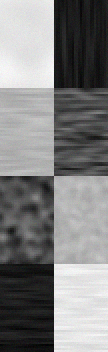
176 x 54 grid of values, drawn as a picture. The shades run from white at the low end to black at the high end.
The table splits into 4 rows of 2 panels. Panel 1,1: very low, smooth, faint in contrast. Panel 1,2: very high, streaked downward, faint in contrast. Panel 2,1: low, streaked across, faint in contrast. Panel 2,2: high, streaked across. Panel 3,1: high, blotchy. Panel 3,2: low, blotchy, faint in contrast. Panel 4,1: very high, streaked across, faint in contrast. Panel 4,2: very low, streaked across, faint in contrast.
